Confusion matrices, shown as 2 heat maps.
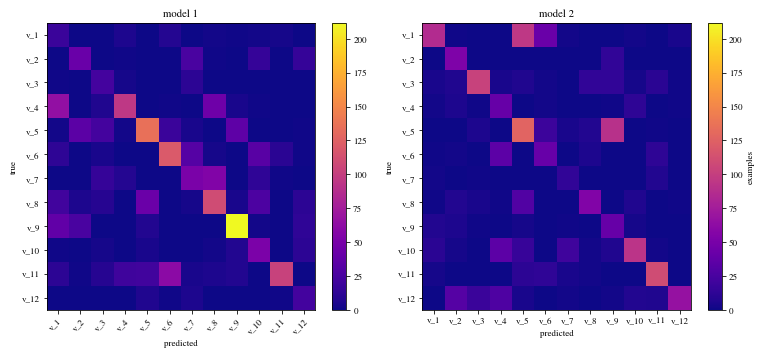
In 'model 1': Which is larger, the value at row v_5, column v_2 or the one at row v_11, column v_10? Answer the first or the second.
the first
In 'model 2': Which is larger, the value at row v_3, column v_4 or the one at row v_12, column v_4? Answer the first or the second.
the second
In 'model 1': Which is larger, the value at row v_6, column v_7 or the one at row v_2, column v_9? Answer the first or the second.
the first
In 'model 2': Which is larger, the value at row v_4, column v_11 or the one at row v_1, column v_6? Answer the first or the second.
the second
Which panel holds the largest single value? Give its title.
model 1
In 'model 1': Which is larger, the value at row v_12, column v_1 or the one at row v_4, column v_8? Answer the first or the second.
the second
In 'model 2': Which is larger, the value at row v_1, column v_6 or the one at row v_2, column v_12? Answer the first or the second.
the first
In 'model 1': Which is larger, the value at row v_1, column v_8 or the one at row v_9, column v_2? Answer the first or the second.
the second
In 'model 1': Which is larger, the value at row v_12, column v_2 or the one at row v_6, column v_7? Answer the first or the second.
the second
